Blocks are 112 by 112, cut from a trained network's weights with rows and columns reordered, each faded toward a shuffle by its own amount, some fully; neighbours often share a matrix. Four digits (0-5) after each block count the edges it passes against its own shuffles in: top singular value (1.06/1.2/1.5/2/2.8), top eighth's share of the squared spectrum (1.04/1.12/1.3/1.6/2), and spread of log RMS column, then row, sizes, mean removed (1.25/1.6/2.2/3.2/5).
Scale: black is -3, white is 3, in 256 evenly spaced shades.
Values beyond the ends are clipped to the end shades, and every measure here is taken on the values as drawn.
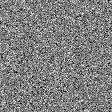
0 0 0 0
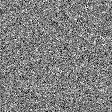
0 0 0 0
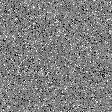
0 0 0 0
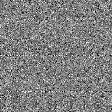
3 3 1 2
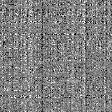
4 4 2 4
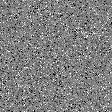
0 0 0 0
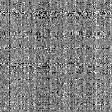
4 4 2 4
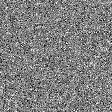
1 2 0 0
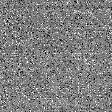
2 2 2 0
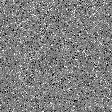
0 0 0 0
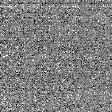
2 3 3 1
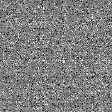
2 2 2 0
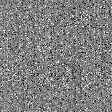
2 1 0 1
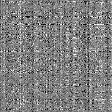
4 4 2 4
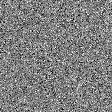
1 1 0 0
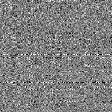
3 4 2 3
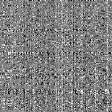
3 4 1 4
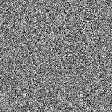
3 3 1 1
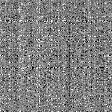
3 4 1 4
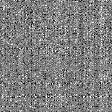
3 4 1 4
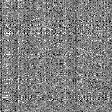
3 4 1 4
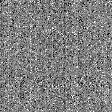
2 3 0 2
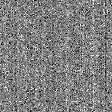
3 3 1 3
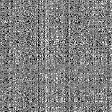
4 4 2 4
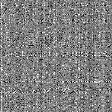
3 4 1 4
